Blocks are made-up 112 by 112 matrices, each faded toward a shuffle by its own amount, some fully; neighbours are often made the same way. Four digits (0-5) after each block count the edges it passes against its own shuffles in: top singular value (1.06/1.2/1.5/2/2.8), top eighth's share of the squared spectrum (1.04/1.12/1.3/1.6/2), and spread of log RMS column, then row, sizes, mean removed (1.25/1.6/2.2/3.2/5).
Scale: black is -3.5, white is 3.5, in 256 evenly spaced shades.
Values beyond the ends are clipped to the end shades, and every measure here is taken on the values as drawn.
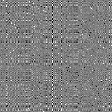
5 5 4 3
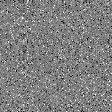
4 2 1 1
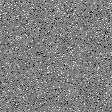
0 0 0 0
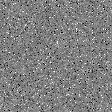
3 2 0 0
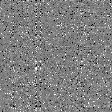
4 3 2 1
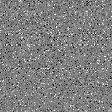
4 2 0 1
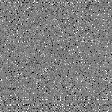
4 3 1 2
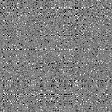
5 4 2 3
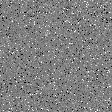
2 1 0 0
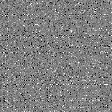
4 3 1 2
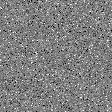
0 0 0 0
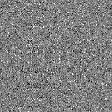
4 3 2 1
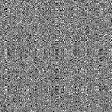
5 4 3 3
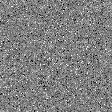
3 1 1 0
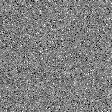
3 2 1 0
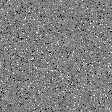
0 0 0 0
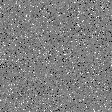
0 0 0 0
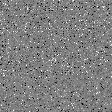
2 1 0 1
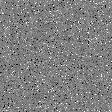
1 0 0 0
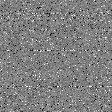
3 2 0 2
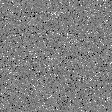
1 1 0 1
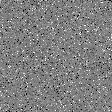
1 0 0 0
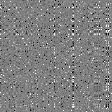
5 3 2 2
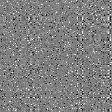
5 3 2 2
